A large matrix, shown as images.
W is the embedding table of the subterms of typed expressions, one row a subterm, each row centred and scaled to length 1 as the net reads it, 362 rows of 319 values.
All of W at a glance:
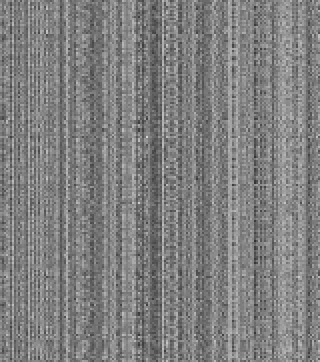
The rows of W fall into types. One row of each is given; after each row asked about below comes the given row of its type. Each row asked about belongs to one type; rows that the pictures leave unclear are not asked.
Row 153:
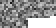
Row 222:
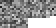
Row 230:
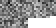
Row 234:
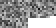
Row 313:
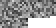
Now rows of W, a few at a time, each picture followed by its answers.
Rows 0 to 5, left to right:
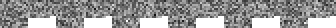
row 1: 234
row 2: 230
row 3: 313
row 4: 313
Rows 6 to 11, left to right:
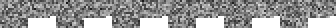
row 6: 313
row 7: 153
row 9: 313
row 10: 230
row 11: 234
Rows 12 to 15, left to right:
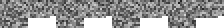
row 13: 313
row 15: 153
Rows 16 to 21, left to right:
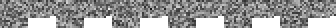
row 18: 234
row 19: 153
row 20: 313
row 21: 222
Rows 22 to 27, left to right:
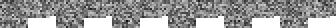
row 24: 222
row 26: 313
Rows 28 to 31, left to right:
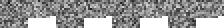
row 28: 230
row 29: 313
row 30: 230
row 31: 153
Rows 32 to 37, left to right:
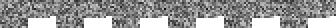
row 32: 313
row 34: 230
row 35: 234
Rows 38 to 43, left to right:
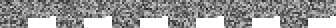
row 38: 222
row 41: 234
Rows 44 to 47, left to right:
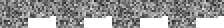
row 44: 234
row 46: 234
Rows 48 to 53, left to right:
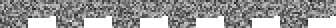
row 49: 153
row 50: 234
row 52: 153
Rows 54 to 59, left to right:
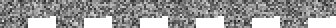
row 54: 230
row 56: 313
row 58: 313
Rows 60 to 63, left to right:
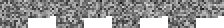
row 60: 234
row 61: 222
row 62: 230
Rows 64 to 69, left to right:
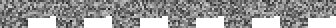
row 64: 153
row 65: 153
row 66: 313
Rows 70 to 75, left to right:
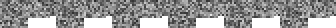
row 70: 313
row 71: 234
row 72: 313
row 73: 222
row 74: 234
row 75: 234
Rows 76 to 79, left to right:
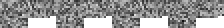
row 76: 313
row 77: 313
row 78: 313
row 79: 222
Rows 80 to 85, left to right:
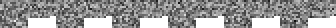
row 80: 153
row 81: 313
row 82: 222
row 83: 153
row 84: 222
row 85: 222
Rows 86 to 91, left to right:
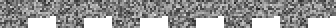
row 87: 313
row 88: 234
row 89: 153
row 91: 313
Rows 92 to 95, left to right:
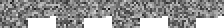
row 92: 153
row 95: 234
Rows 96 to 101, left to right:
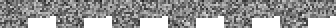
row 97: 222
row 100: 313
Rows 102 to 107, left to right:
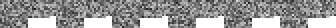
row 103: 234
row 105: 222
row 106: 230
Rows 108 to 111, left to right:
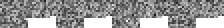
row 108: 222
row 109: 234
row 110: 230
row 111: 222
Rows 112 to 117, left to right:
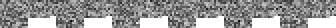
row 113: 222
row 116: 153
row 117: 222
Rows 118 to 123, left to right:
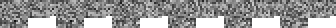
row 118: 222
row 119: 222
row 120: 230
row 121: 230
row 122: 230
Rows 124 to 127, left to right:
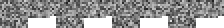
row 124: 234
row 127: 222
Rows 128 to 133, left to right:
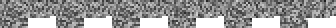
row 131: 234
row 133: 222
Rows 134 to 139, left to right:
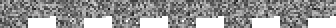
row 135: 234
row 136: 313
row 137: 313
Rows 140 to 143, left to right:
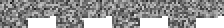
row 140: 153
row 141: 222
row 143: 234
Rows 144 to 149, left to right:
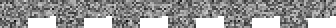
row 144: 153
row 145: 222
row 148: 313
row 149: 222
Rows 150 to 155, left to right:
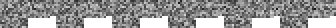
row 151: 313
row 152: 313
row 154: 222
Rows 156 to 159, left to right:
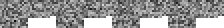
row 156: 313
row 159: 222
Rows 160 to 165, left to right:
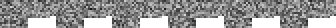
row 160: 222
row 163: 153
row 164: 313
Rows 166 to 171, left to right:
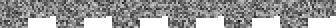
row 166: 234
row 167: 313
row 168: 153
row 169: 234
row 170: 222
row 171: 313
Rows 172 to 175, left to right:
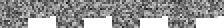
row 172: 234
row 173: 153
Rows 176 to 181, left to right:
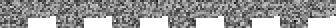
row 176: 222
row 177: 313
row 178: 222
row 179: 153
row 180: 153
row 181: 222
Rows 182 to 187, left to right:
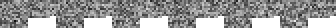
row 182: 222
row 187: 153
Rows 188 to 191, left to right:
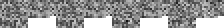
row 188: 234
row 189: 234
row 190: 222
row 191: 230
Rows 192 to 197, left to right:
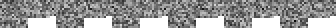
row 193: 313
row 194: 222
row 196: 234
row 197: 313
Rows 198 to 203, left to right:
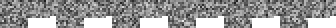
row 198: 222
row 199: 313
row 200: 230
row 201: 153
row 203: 222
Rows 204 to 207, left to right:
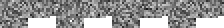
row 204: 313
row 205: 230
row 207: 313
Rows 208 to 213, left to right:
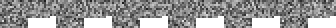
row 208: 222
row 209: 230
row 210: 153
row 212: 313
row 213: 230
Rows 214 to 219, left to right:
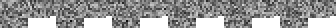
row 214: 313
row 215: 313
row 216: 153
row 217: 234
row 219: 234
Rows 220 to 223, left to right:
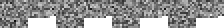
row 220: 153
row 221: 313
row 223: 222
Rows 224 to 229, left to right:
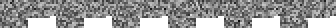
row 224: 153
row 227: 313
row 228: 153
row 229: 222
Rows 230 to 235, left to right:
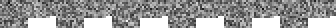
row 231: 234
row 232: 153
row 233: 313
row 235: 230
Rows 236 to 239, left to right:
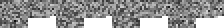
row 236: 222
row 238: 153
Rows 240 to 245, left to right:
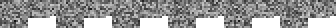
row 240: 222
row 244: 313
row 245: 234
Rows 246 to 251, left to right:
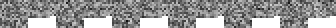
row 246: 234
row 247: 153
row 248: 222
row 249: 234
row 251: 230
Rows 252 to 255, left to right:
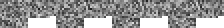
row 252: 234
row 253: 313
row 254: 230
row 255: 313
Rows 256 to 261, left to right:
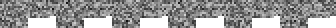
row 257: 153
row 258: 222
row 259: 153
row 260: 234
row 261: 313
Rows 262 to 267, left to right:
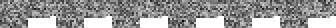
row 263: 234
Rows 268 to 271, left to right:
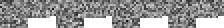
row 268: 222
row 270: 313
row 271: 313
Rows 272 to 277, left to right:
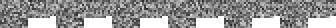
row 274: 313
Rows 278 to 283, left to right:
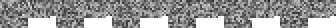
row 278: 313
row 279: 234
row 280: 234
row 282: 222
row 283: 222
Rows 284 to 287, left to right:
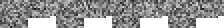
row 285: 313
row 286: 230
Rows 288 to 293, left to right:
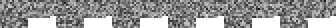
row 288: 153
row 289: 222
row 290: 234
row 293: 222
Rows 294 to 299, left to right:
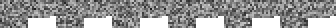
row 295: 222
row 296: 234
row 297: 313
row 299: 153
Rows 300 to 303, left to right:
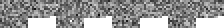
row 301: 230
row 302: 313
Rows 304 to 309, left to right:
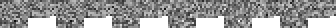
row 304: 222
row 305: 222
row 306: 222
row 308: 230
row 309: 153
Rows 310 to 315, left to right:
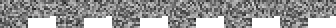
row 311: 222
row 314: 313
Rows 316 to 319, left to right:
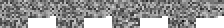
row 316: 234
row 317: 234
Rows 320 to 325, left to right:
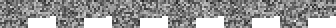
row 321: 234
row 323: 230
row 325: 153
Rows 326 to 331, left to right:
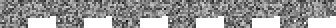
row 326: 313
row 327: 222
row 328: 153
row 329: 230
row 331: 230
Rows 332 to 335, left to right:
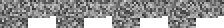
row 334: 313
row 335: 313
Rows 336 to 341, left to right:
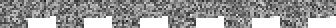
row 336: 222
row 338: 313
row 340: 234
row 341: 234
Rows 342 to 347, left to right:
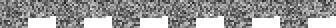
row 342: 234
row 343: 230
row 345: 230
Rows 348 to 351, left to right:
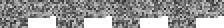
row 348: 153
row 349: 234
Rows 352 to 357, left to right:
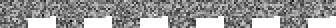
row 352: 222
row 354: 230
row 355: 153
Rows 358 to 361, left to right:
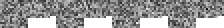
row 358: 313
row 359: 313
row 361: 234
